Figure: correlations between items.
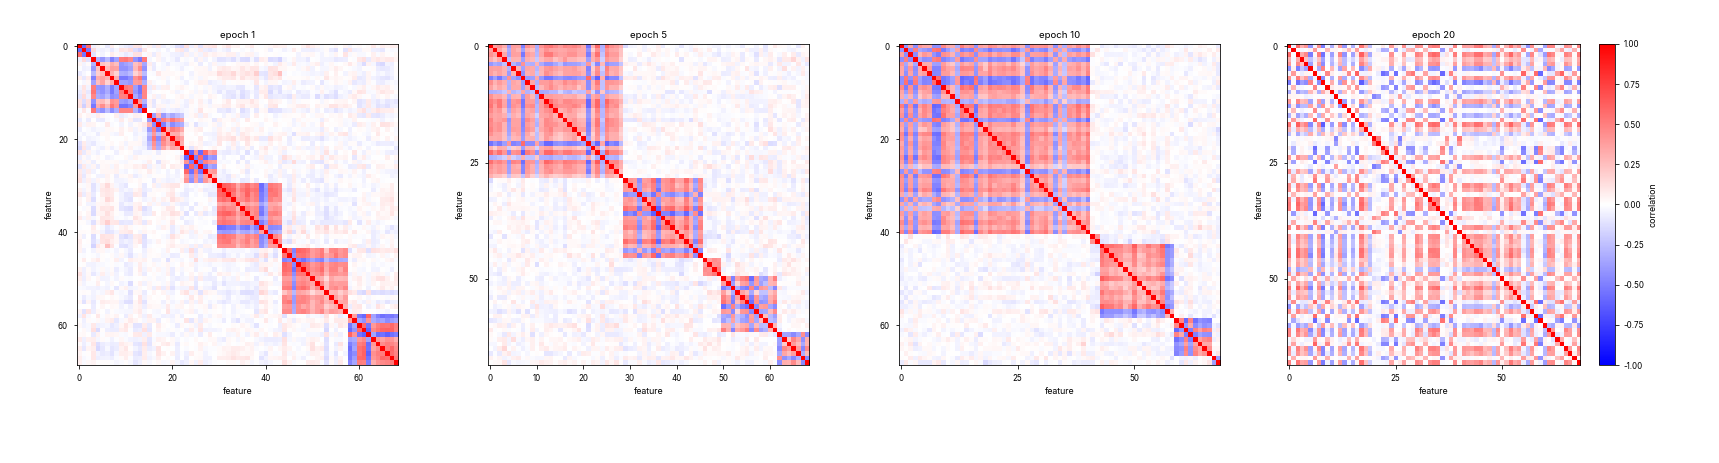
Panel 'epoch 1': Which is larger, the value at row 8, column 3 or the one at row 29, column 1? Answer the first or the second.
the second
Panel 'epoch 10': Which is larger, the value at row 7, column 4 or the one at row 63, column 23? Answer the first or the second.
the second
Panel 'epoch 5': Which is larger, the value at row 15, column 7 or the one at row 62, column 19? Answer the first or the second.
the second
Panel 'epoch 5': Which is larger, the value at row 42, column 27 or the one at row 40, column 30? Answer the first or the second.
the second
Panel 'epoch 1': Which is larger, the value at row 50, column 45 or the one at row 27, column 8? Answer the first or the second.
the first
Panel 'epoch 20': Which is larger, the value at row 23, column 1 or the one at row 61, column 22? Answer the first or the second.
the second
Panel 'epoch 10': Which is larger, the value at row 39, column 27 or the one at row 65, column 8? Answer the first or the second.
the second
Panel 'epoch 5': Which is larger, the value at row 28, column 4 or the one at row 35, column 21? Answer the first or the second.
the second
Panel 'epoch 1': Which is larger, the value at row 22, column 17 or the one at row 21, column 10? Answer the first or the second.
the second
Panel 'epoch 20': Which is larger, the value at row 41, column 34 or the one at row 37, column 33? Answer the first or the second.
the first
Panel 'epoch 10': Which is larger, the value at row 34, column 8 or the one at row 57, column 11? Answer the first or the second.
the second
